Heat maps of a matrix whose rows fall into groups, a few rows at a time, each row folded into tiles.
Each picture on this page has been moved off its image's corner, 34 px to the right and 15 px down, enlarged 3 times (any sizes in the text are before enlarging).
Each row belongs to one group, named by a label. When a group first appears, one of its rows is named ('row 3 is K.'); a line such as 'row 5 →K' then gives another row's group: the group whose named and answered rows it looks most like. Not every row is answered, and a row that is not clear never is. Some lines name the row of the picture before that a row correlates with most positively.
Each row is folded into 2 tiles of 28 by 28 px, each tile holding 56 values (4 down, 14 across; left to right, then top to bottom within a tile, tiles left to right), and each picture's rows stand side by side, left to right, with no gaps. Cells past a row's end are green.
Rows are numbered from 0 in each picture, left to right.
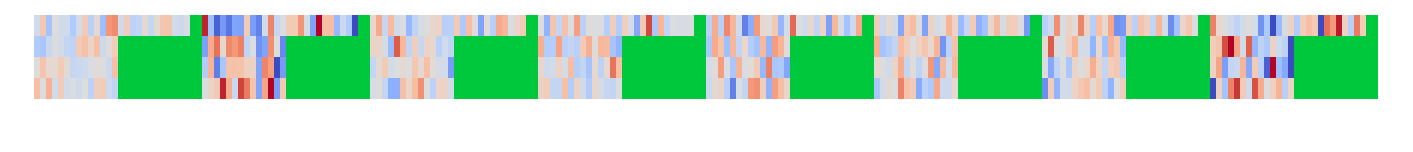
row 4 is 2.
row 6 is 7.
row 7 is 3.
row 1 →3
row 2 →2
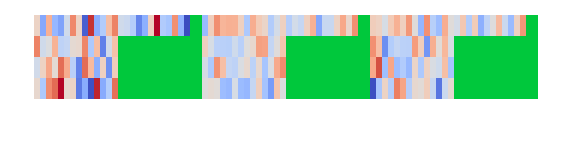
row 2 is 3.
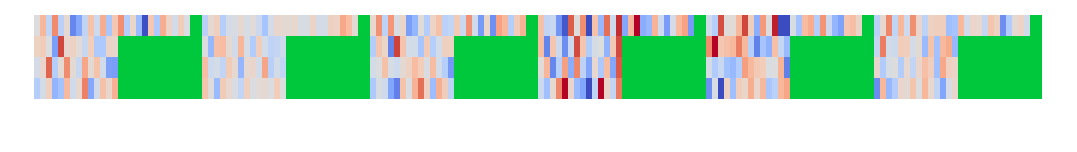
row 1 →3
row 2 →2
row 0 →2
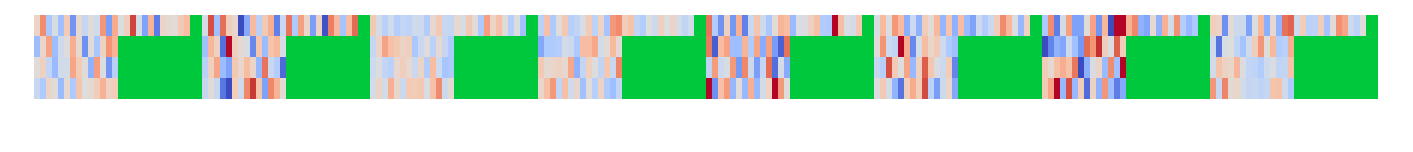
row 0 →2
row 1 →2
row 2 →3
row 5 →2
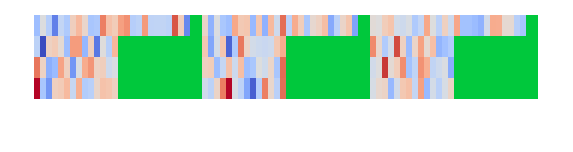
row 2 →2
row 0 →3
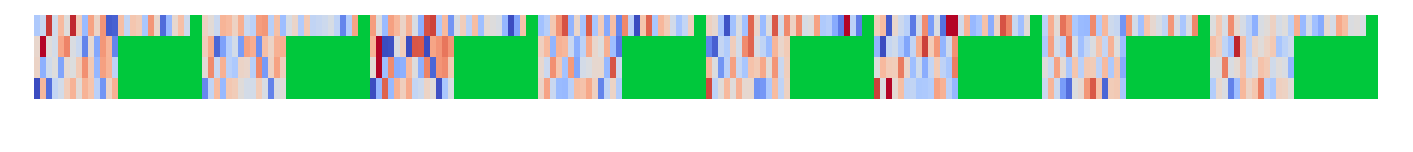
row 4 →3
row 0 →7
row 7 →2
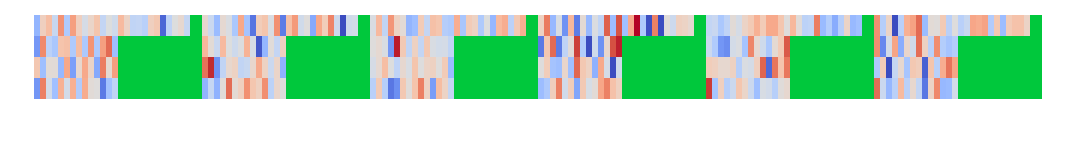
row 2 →2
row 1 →3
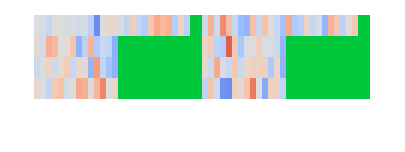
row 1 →2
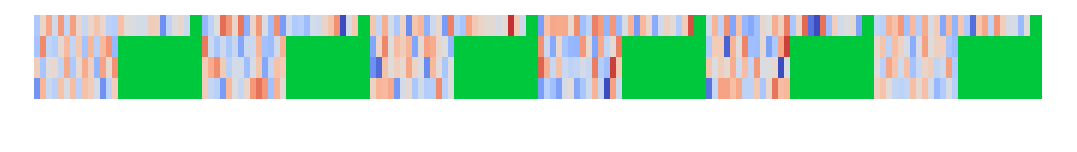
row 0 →7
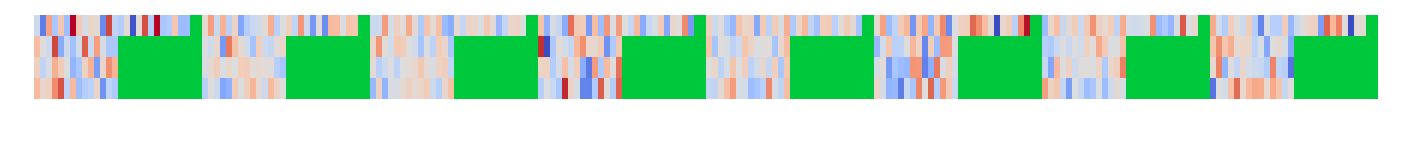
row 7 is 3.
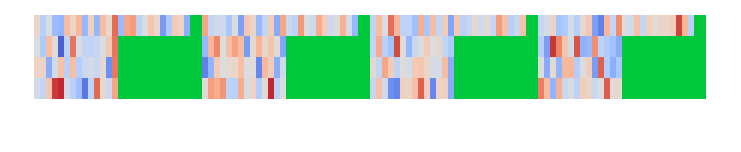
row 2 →2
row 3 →3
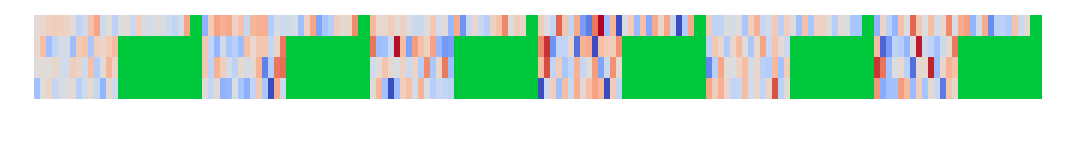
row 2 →2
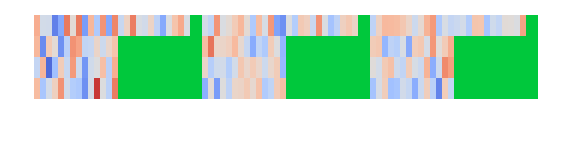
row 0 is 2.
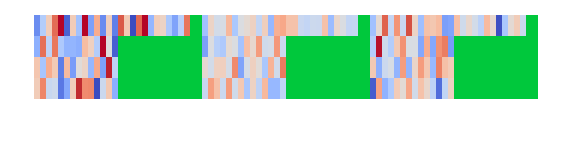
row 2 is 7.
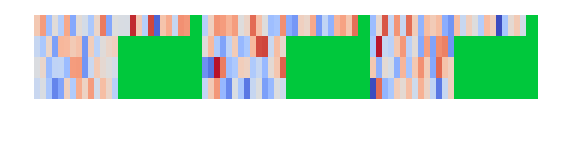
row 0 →2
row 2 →7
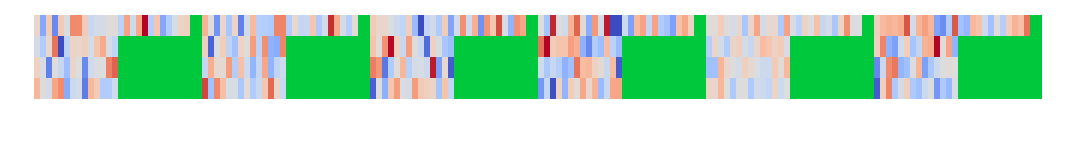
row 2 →3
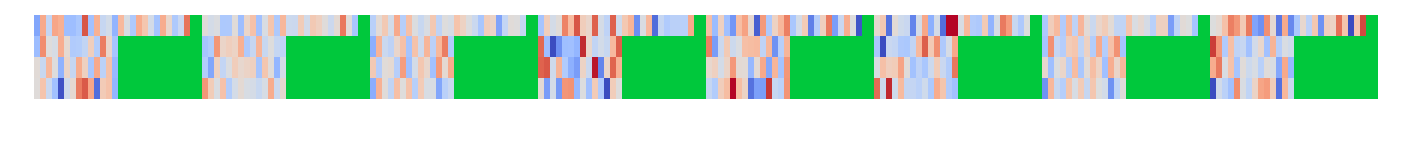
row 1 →3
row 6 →7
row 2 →7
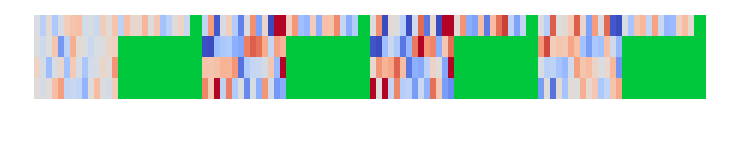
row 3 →7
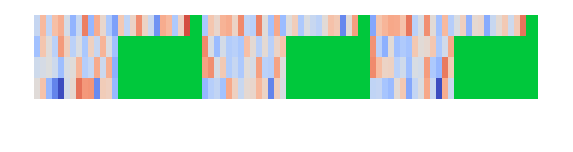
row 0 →2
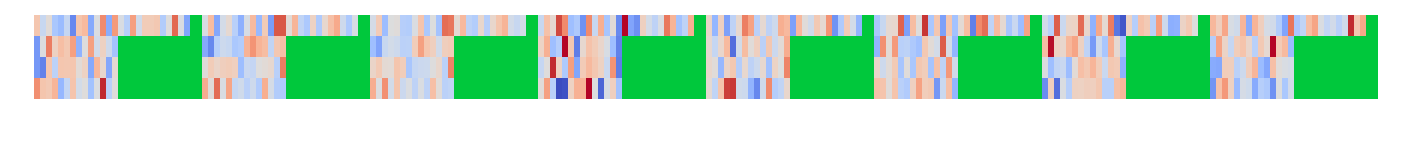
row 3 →2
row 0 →3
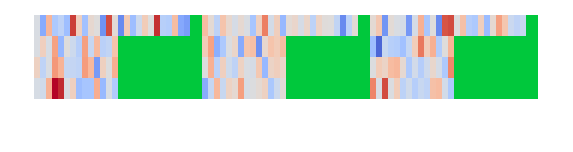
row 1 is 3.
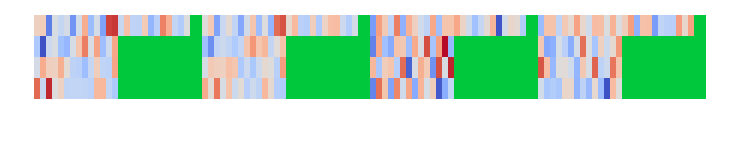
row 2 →7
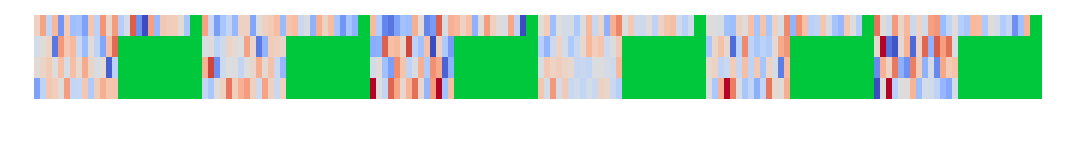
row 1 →3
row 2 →3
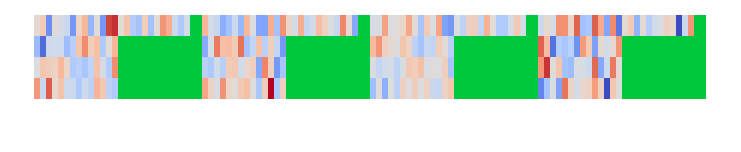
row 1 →3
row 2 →7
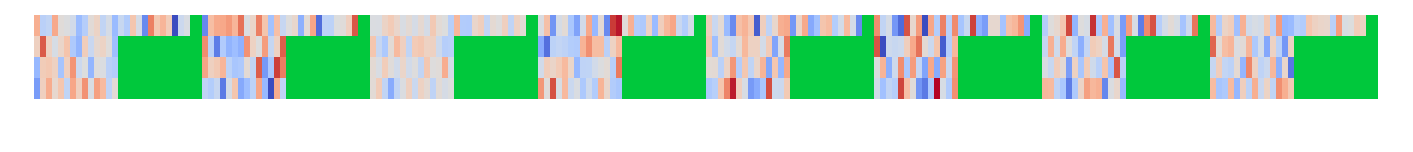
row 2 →2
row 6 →2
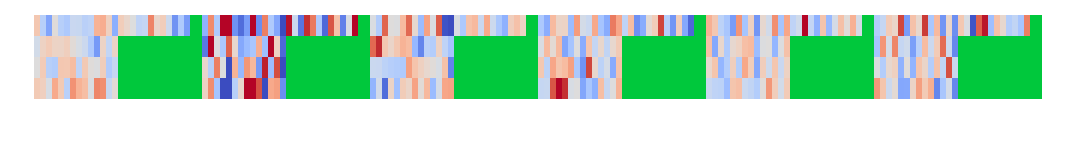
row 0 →3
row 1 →2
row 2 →7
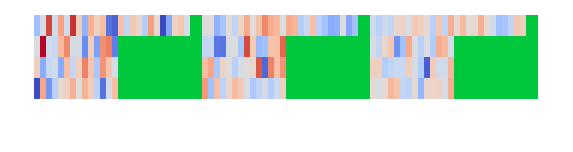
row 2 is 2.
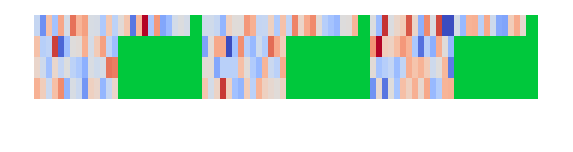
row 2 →7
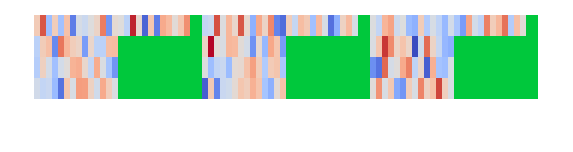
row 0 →2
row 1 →7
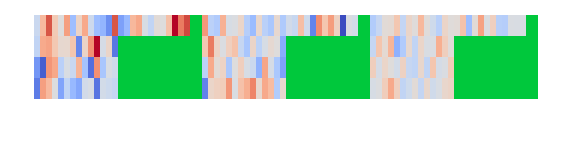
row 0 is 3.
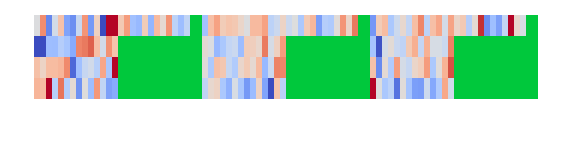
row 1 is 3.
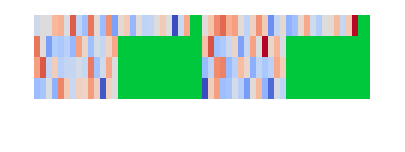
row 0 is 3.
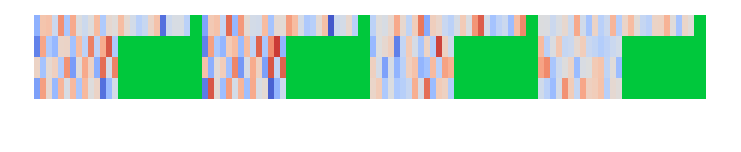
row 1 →7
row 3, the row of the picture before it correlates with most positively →0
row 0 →7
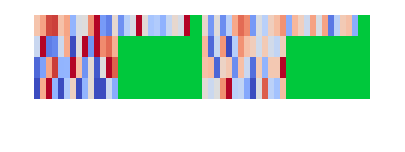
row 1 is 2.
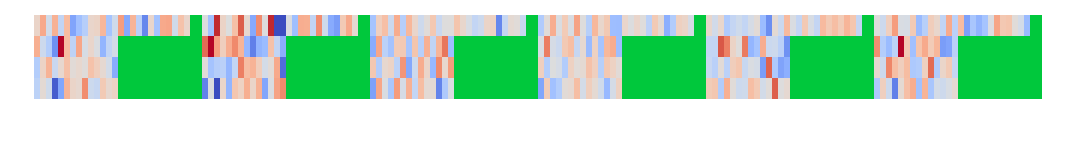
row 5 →2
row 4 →3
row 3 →7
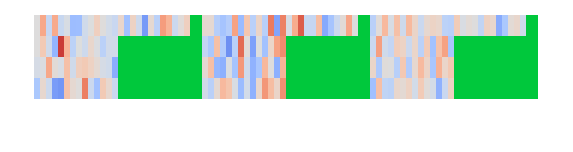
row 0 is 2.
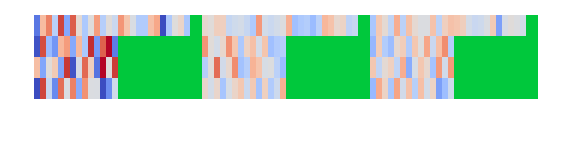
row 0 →7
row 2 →7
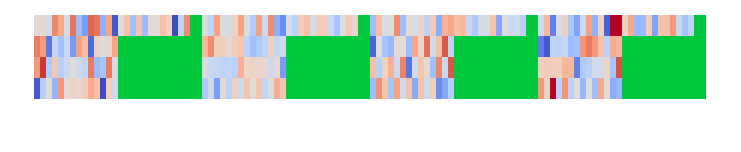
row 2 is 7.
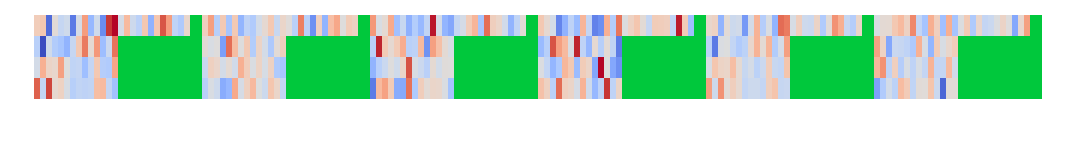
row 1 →2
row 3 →3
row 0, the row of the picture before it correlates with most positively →3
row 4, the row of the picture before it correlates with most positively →3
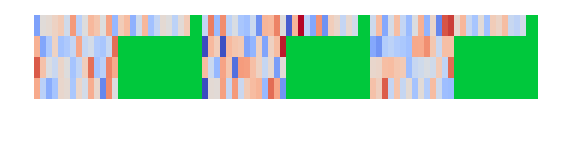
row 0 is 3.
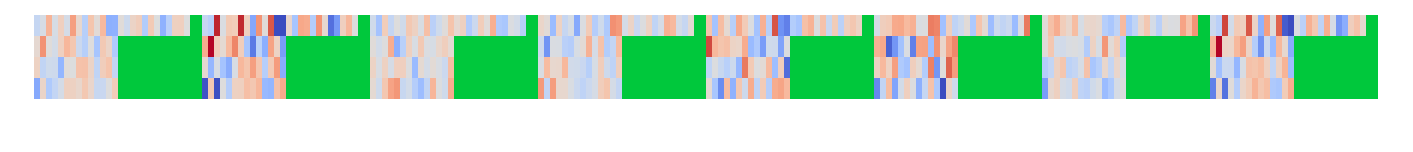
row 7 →7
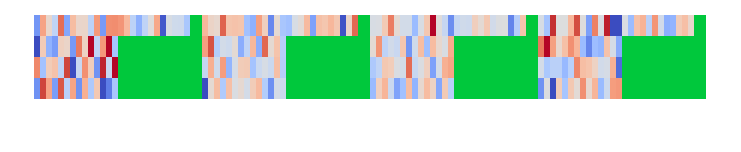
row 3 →7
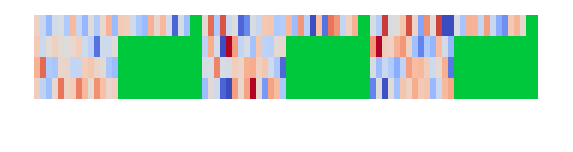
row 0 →3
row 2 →7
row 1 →2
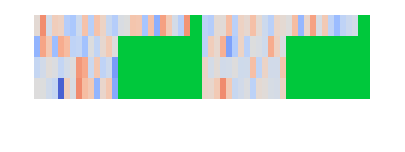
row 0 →2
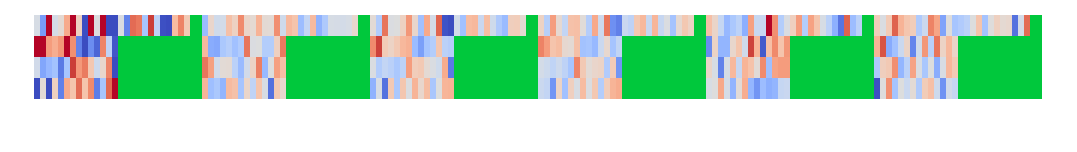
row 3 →7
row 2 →7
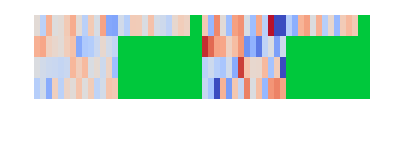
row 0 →7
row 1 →7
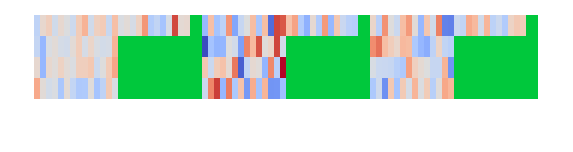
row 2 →7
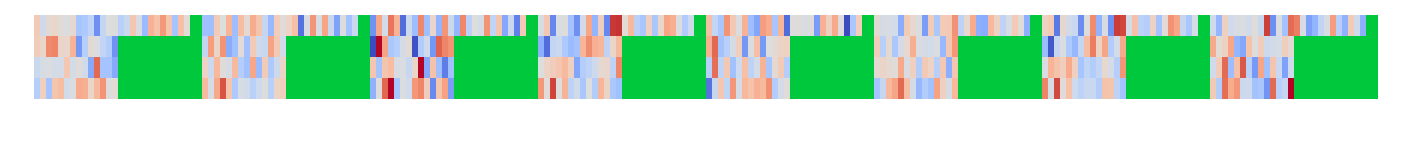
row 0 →3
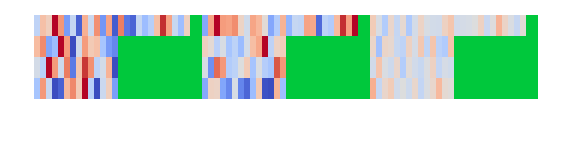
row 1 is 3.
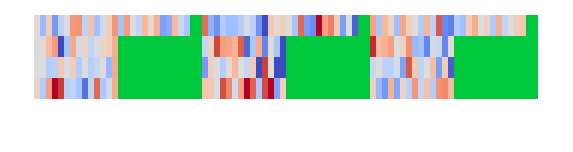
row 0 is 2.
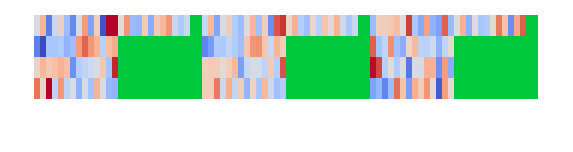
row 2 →3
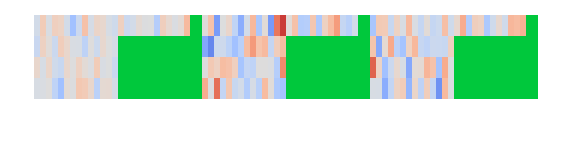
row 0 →2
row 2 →3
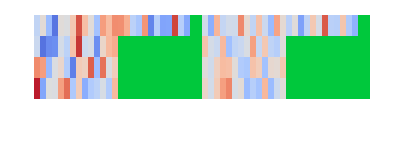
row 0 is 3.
